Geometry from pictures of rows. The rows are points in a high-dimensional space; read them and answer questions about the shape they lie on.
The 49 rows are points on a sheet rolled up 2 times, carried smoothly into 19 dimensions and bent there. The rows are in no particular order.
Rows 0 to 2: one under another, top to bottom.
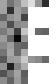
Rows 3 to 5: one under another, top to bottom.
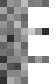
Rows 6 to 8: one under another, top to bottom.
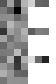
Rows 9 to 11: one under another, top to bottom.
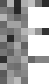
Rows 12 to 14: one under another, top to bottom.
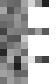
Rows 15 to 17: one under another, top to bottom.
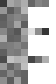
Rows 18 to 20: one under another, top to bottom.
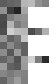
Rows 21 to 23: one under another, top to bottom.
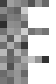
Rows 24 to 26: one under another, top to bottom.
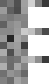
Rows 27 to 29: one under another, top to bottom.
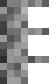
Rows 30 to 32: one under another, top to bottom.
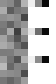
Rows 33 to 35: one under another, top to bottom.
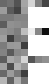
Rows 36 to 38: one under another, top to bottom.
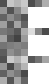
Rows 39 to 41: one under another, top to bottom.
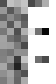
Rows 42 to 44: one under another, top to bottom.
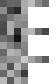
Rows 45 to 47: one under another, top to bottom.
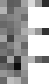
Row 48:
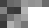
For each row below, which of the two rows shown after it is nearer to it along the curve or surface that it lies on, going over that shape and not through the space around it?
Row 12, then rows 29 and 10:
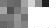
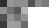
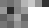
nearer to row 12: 10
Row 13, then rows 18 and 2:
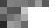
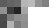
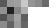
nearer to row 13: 18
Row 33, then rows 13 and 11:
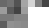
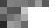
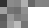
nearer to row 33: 13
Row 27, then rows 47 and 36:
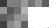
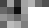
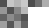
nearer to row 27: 36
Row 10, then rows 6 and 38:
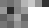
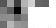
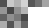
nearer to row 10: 38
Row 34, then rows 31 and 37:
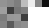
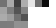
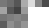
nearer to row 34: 31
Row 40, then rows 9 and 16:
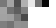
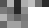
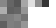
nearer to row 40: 9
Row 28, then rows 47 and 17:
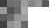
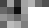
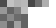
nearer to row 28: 17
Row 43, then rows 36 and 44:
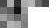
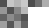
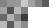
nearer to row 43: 44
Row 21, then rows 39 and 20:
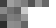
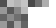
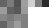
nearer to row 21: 39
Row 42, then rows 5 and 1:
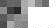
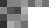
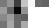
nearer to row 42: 5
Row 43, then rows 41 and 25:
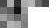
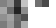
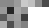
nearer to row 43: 41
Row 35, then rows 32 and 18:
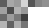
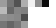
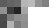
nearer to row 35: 32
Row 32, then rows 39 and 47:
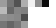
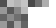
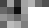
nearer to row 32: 47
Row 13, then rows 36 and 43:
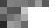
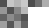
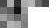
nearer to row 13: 36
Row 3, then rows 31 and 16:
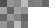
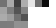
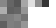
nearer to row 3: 16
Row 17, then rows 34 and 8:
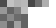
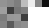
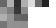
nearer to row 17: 34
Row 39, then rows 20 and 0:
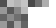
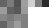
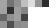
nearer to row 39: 0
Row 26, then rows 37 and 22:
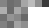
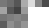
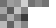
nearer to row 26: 37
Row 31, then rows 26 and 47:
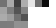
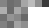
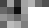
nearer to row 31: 47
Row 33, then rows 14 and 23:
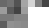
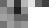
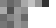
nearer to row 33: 23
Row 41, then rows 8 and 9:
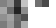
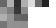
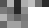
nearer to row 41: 8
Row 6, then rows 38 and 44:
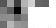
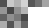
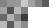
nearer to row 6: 44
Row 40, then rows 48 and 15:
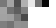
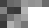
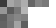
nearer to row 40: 48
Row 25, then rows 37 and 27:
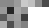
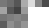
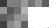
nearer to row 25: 37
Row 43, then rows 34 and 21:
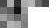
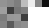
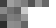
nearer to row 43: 34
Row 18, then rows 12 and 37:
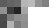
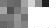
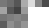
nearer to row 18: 37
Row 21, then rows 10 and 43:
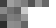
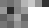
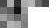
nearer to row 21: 10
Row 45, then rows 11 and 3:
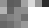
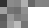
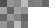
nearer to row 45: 3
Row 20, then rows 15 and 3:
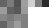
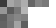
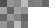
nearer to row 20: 3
